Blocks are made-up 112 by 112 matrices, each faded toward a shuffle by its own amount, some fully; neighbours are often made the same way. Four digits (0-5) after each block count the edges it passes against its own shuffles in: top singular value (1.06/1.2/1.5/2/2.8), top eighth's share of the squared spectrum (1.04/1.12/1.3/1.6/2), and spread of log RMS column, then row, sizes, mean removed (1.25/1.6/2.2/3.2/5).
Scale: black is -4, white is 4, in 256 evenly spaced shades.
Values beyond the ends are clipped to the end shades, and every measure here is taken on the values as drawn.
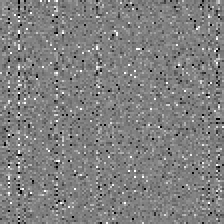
4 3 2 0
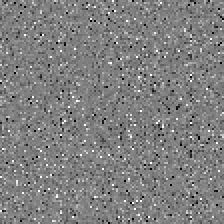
2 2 0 0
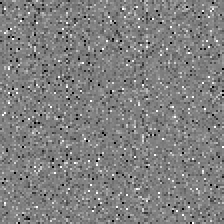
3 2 1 0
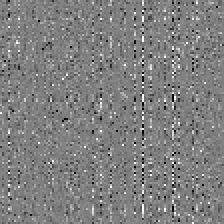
5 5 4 2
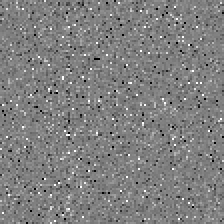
2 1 0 0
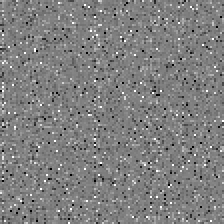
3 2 0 0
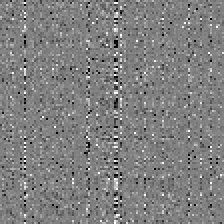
5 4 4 2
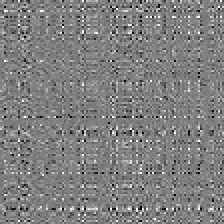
5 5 4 4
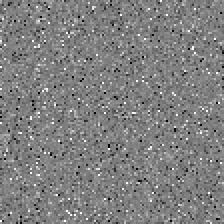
2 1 0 0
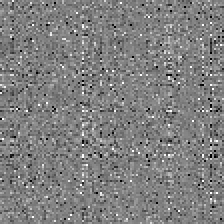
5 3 2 2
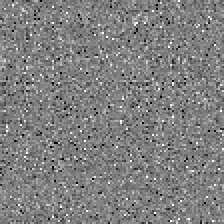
3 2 1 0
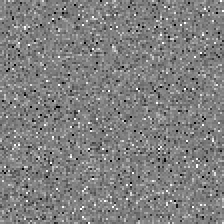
2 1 0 0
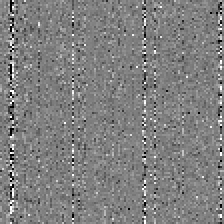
3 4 4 0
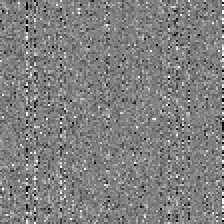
3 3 3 0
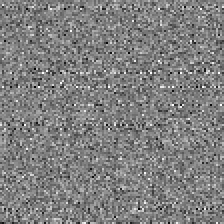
1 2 0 3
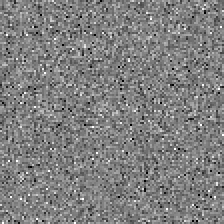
0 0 0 1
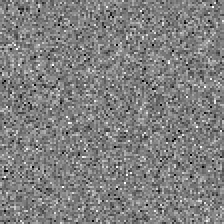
0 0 0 0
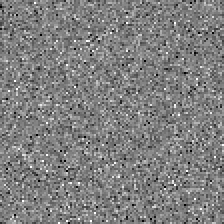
0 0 0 0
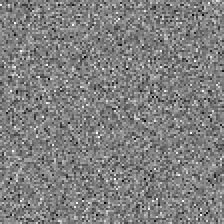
0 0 0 1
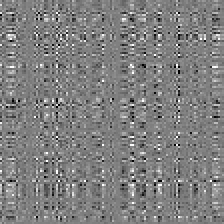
5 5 4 4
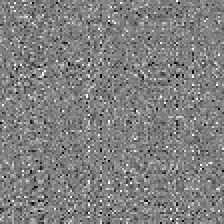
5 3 2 2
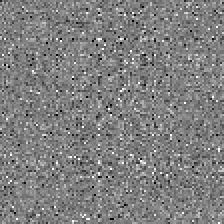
4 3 2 2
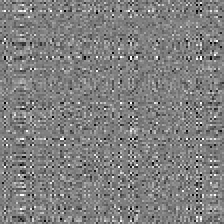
5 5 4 4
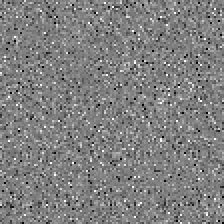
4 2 1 1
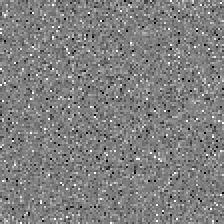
2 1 0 0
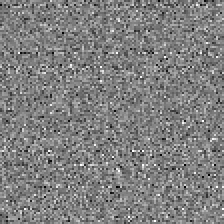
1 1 0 3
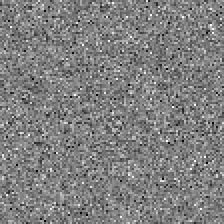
0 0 0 1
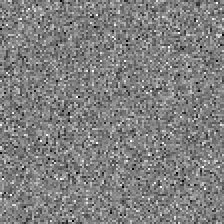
0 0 0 0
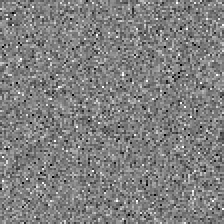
0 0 0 0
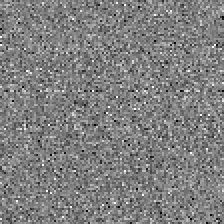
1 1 0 2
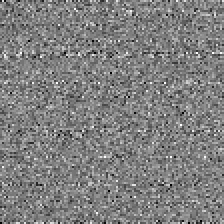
1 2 0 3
